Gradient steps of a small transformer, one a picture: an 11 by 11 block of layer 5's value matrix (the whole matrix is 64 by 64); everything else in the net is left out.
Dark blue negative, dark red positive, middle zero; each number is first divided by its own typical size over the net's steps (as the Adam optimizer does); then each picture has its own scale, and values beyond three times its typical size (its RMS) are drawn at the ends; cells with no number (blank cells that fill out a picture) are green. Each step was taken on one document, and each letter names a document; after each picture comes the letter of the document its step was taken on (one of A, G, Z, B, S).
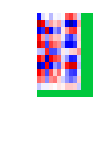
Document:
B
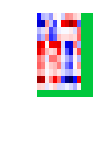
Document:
B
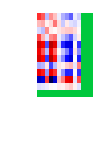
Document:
B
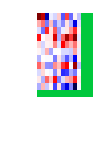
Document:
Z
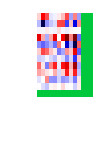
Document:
Z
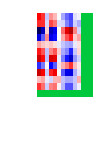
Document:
B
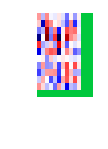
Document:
Z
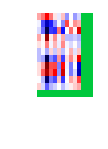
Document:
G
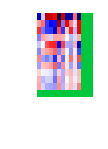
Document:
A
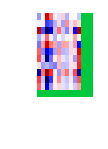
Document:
G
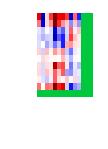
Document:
A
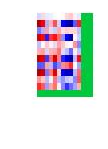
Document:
B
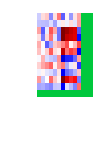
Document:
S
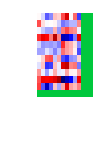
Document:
S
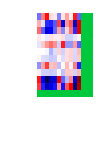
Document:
A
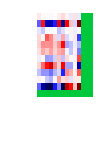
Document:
A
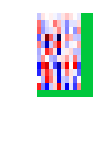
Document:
Z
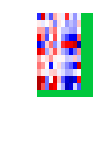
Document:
B
